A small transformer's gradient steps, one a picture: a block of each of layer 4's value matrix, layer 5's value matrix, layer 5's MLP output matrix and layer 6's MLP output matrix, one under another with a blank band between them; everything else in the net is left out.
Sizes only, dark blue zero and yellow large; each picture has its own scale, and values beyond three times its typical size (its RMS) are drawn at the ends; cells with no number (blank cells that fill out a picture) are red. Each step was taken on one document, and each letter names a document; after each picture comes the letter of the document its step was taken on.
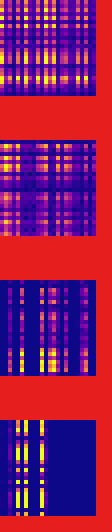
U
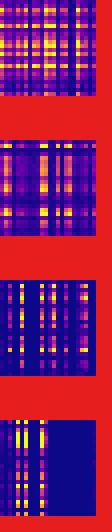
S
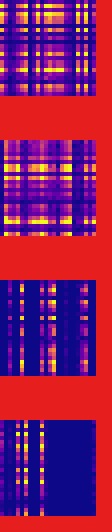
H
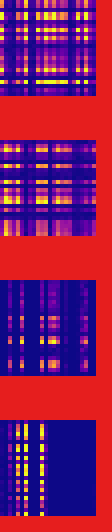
U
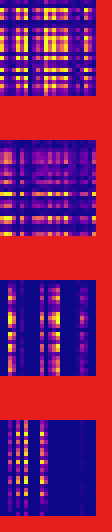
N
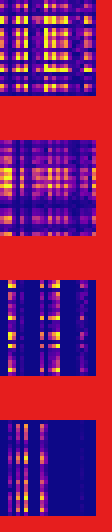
N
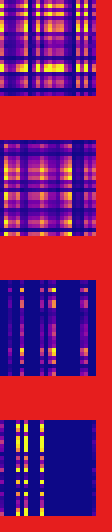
H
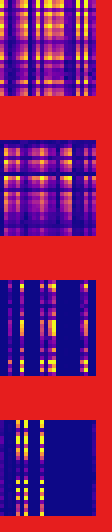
H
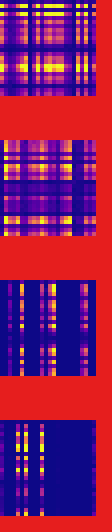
H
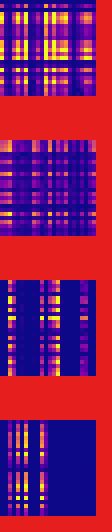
N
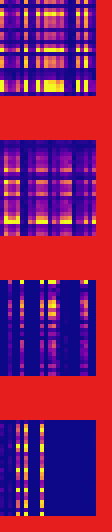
U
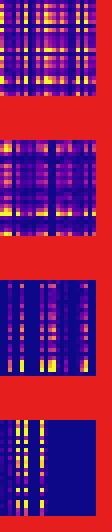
U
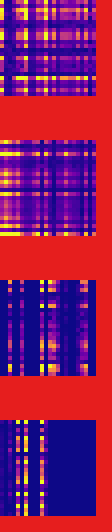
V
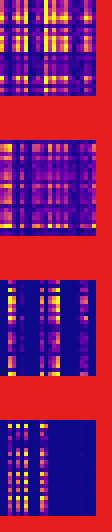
N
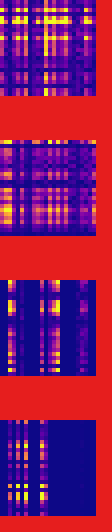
N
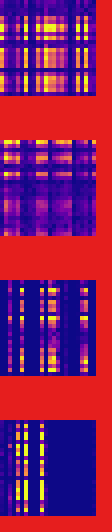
U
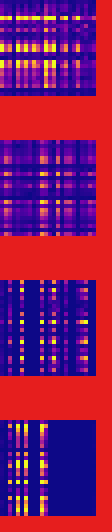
S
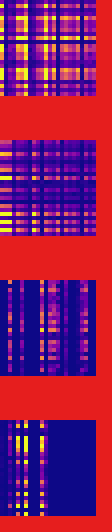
V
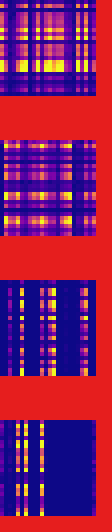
H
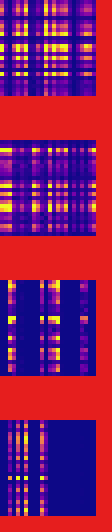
N
